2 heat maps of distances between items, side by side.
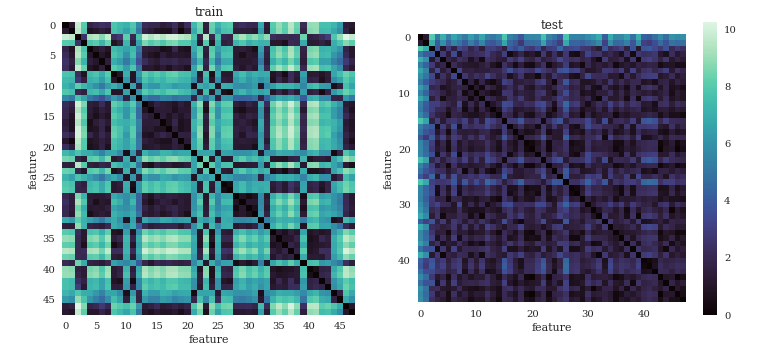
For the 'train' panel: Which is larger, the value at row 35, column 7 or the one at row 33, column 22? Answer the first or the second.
the first
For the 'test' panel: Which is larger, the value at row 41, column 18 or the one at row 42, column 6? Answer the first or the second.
the second
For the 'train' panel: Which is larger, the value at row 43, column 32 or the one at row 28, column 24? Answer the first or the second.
the second
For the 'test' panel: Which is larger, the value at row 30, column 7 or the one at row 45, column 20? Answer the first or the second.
the first
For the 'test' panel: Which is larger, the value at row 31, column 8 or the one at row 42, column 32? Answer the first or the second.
the second
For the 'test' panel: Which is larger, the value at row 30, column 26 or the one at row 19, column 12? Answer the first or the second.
the first
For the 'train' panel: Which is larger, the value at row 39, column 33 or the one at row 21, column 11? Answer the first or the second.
the second
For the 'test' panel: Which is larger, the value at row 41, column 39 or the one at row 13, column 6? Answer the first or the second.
the first
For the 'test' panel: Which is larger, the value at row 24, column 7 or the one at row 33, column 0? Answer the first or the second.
the second
